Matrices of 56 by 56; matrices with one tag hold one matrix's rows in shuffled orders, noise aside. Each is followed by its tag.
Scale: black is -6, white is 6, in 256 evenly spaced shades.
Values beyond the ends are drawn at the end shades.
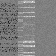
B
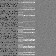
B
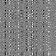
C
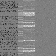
B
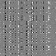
C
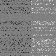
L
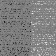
L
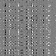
C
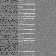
B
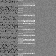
B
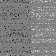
L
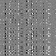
C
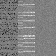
B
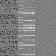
B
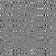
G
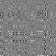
G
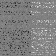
L
